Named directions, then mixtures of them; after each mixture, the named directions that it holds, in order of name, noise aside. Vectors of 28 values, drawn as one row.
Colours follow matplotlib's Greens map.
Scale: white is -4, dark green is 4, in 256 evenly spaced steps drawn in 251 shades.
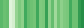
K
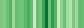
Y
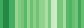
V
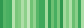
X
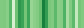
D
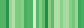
K, V, Y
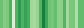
D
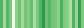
D, K, X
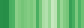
V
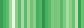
D, K, X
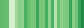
K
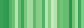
D, V, Y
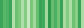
X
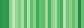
K, V, X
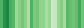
V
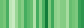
K, Y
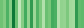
D, Y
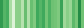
K, X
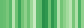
D, X, Y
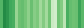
V
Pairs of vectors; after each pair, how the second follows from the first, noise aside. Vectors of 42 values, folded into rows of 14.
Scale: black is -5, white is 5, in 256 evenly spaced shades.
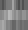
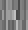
shuffled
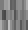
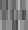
reversed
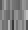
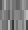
copied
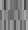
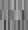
shuffled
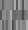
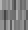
reversed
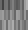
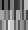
scaled up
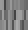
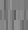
shrunk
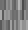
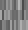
copied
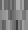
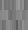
shrunk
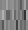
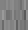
shrunk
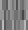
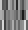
scaled up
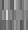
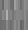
shrunk
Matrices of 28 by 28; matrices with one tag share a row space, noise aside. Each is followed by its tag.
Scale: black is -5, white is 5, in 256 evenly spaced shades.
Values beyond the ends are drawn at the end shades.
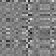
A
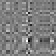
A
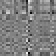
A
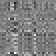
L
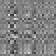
L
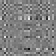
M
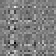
L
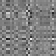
A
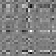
A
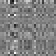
L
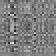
L
